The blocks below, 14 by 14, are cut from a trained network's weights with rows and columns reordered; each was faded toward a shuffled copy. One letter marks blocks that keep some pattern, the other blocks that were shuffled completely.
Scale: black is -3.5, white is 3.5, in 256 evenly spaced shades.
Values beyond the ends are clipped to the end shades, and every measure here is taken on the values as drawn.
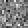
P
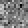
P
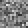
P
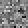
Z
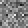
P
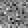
Z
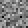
P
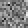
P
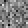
Z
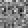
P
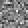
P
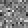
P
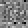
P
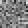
P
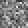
Z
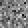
Z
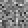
P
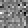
P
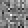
P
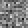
Z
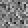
Z
